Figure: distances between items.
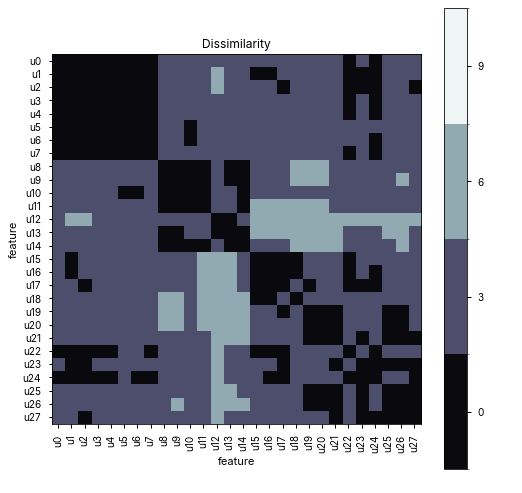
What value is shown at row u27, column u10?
3
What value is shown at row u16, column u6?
3
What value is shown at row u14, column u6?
3
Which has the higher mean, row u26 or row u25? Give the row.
u26
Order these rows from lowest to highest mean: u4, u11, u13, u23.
u4, u23, u11, u13
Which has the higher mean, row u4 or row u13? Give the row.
u13
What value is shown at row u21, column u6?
3
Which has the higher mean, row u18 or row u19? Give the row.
u18
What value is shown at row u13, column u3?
3
